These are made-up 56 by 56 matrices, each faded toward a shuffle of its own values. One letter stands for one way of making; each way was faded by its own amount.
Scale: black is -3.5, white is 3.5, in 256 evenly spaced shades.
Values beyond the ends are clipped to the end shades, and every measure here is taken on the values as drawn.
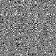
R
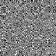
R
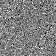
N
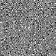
R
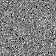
N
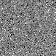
N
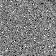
N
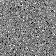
N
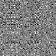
R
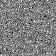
N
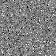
N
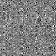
R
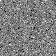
N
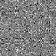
R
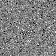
N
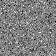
N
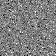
N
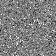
N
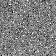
N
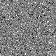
N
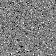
N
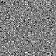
R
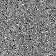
N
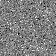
N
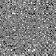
R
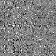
R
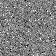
N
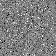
N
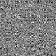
R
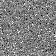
N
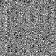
R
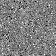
N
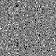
R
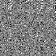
R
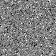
N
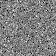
N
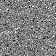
N
